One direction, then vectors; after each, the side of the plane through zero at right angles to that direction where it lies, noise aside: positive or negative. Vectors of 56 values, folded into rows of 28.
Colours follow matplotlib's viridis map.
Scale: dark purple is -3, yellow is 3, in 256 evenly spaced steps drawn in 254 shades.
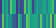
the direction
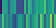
positive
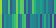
negative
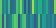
negative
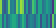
negative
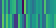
positive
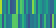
negative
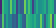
positive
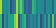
negative
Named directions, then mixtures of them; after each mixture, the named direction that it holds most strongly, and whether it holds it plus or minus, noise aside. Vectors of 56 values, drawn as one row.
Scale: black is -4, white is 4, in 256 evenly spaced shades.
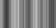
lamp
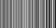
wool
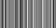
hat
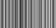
hat, plus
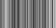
lamp, minus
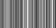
wool, plus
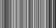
wool, plus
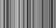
hat, minus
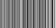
wool, minus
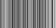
wool, minus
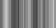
lamp, minus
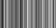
hat, plus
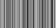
hat, minus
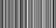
hat, plus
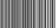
wool, minus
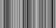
lamp, plus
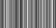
hat, plus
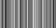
hat, plus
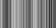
lamp, plus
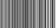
wool, minus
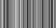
hat, minus
